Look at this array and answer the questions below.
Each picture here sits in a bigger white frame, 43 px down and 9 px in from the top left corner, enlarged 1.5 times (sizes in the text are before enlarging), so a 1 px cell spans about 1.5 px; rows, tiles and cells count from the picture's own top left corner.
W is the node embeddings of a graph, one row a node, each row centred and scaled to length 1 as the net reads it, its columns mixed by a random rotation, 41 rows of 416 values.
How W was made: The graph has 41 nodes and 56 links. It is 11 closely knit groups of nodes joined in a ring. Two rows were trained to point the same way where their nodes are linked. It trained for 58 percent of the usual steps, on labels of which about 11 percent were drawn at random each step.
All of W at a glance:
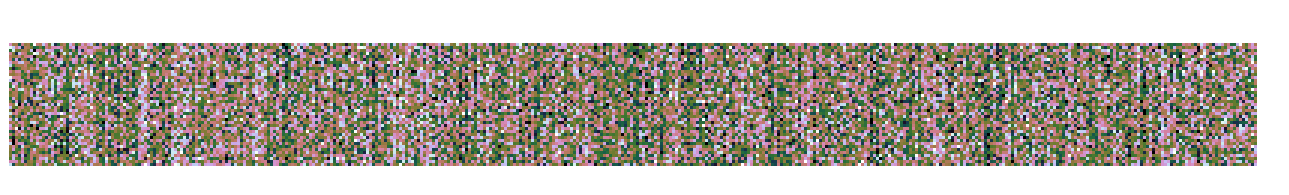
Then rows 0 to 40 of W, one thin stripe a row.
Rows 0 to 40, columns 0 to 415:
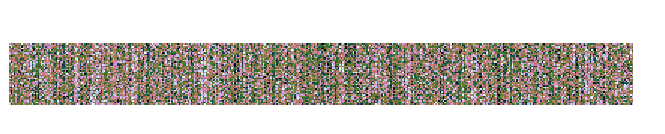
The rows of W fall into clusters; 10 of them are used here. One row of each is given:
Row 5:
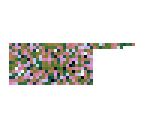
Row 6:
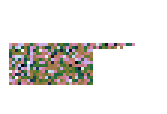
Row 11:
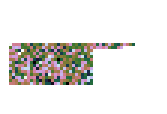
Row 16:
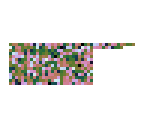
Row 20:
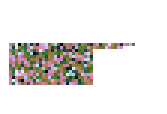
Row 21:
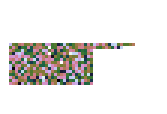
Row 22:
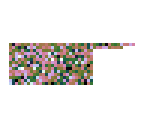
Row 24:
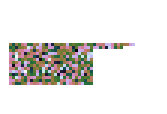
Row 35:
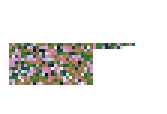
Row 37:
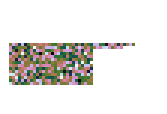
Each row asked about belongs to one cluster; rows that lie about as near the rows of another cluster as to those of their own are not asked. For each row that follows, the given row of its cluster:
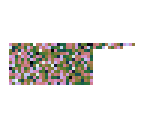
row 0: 20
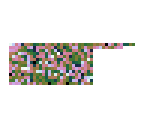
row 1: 11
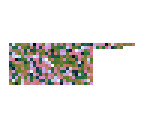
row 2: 16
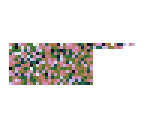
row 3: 20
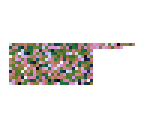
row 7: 21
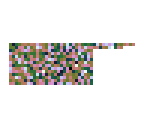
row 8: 24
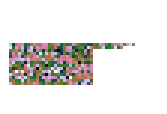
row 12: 35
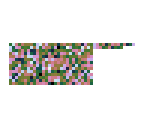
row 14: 16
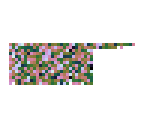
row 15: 6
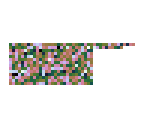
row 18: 24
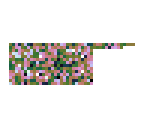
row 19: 5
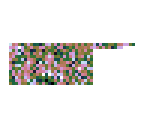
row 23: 11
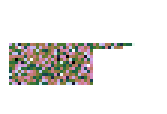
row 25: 5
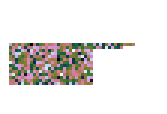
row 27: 5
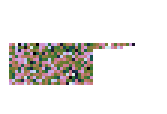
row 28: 20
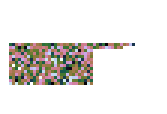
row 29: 22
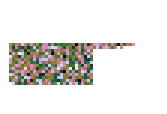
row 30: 37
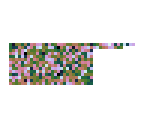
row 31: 24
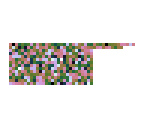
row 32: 22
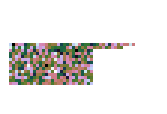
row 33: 35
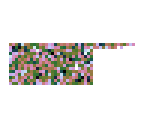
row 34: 37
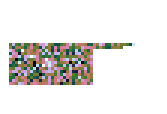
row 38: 16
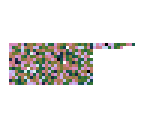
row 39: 37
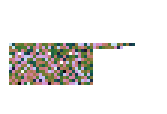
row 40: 21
